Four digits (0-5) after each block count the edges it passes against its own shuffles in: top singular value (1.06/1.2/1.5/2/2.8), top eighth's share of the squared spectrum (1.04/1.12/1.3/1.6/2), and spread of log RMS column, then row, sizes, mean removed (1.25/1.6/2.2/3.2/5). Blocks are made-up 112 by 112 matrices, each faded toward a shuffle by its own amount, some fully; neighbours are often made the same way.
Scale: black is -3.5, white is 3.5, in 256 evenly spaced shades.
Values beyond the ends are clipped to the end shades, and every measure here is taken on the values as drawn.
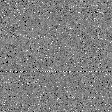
2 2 0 2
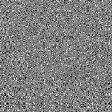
4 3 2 1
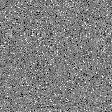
3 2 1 1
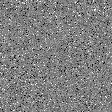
2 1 0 0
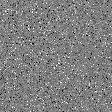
2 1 0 0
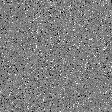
2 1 0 0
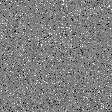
2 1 0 0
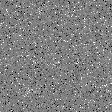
2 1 0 0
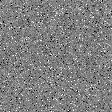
0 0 0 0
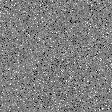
0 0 0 0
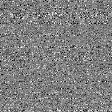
1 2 0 4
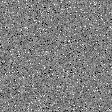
0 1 0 1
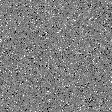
0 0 0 0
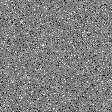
0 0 0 0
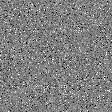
0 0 0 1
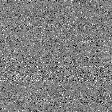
1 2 0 3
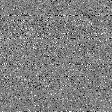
2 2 0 3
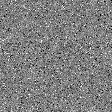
0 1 0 1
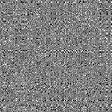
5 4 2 3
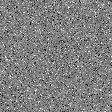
0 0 0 0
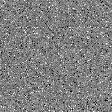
3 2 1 1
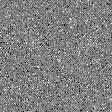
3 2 0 0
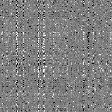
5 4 3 2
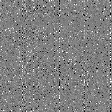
4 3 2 2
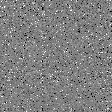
2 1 1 0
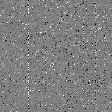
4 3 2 0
